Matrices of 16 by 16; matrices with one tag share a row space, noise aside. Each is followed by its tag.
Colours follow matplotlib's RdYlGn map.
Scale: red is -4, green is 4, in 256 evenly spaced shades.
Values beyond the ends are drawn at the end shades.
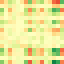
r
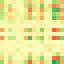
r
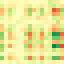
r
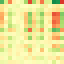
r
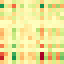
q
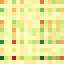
q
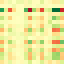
r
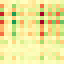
q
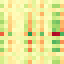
r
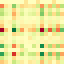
q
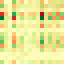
q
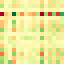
q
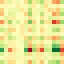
r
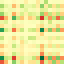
q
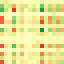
q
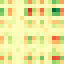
r
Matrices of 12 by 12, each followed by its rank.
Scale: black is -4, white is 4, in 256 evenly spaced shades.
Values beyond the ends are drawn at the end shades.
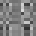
two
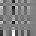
one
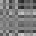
one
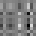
one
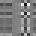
one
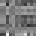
two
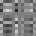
one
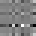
one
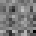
two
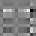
one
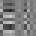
one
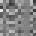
two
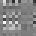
two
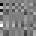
two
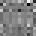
two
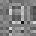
two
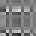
one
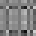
one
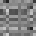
two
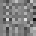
two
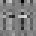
two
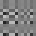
one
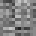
two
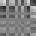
one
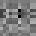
two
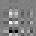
one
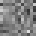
two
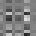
one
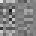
two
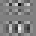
one
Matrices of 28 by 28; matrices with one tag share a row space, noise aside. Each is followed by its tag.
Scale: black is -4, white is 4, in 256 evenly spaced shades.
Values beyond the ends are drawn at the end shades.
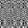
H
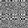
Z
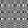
H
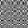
H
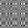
Z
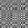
Z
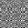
Z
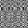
H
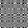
H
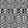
H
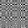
Z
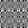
H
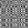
Z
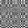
Z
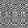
Z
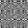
H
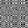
Z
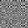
Z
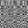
H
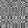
Z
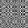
Z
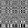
Z
